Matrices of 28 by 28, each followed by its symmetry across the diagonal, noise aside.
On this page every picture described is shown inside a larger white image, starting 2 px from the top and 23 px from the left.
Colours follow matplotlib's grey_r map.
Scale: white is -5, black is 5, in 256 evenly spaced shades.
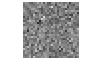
antisymmetric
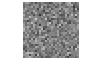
antisymmetric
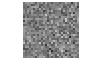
neither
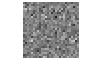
neither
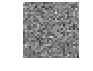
neither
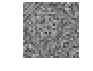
symmetric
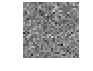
neither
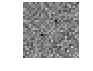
symmetric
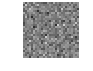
symmetric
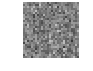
neither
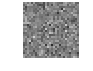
antisymmetric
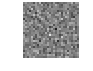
antisymmetric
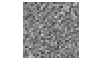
neither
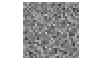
symmetric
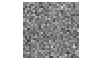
antisymmetric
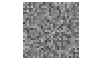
symmetric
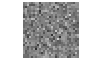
antisymmetric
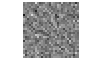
antisymmetric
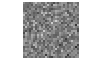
symmetric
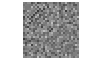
symmetric
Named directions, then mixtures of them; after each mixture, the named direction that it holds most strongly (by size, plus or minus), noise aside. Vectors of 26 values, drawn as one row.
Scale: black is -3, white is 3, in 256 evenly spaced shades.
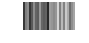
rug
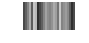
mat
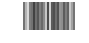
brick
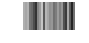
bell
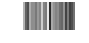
brick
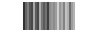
rug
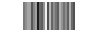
brick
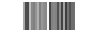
rug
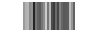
brick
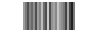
brick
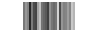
mat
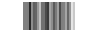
mat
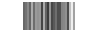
bell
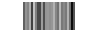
mat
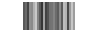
bell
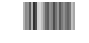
mat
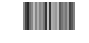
brick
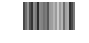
rug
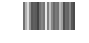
brick
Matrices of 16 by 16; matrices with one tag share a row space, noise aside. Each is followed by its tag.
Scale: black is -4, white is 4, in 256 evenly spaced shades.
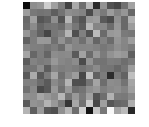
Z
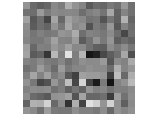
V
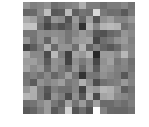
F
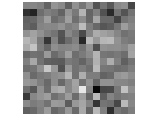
F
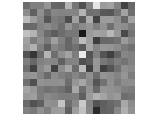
F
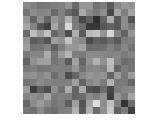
V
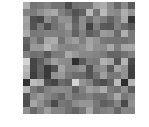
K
